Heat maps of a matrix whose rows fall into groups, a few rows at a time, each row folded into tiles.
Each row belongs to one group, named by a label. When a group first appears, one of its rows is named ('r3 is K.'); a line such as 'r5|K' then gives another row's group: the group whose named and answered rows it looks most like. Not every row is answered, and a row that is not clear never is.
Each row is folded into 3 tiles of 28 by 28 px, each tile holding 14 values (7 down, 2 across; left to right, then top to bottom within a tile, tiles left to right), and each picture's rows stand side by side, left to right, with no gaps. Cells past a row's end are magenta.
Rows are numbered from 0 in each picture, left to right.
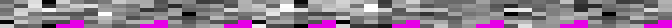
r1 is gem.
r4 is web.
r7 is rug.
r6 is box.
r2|rug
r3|web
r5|box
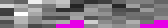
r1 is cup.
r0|gem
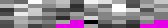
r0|gem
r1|web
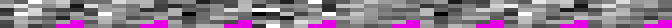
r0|gem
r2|rug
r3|box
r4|gem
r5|rug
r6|gem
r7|gem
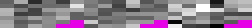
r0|rug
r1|cup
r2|web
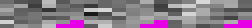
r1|box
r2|gem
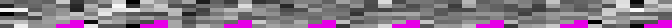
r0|box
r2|rug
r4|cup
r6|cup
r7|web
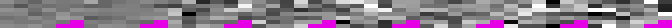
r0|rug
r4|web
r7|box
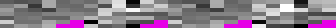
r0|cup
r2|cup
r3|web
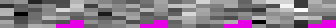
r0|rug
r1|rug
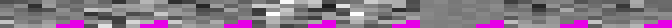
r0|cup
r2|cup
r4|gem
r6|cup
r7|cup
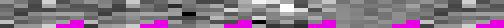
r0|cup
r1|cup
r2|rug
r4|rug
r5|cup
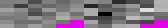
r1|rug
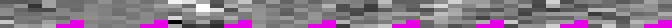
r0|cup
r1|rug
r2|web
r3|rug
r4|cup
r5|gem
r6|cup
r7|box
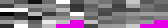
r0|box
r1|cup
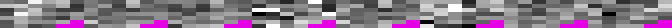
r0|gem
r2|cup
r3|box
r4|cup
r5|web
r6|rug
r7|rug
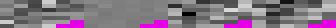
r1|rug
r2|rug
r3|rug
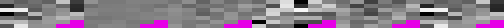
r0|box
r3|web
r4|rug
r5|box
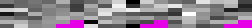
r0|box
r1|web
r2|gem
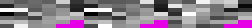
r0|box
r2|gem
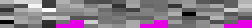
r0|web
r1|cup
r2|rug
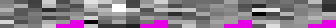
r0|cup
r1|web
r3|box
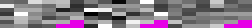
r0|gem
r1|box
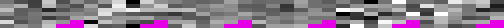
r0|cup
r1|web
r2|box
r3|cup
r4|box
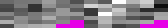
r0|cup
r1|gem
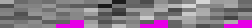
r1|rug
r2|gem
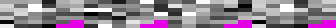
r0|web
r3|web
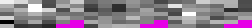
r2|gem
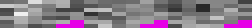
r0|gem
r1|box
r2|cup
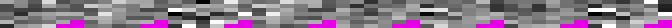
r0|cup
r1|gem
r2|box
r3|gem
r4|rug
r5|box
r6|cup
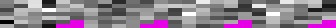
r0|web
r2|gem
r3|gem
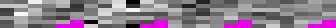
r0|gem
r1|web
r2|rug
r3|box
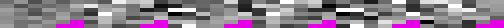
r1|gem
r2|box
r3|gem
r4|box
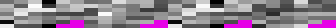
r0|web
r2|web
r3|cup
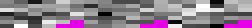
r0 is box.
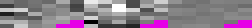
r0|box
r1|web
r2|rug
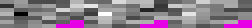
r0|rug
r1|gem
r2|gem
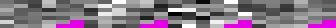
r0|cup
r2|box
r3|cup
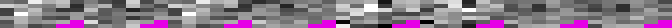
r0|gem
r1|cup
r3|cup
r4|web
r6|cup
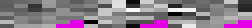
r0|cup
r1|web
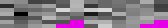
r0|rug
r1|box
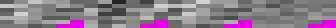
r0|gem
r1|rug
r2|gem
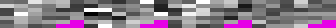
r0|gem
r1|box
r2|gem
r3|cup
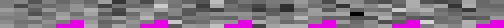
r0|rug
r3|cup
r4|rug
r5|cup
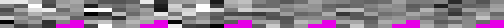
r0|web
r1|box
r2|web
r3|box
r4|box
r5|rug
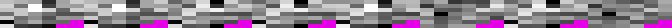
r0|web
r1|web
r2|web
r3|web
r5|rug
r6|web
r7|rug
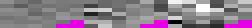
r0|rug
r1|box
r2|web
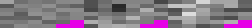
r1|cup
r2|gem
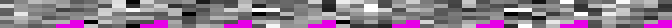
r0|gem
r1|web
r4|web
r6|box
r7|gem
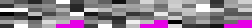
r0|box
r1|box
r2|web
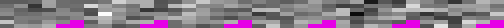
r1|gem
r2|gem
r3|box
